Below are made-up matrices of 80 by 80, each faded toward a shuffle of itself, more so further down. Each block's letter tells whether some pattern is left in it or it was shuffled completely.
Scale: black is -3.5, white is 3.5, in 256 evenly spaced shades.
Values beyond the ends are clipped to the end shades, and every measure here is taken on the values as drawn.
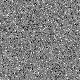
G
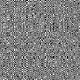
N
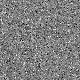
G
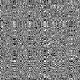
N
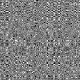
N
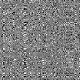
N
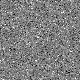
G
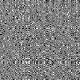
N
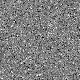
G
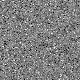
G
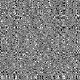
N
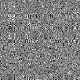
N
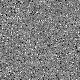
G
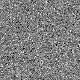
G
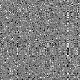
N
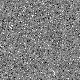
G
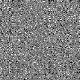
N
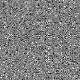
N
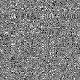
N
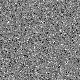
G
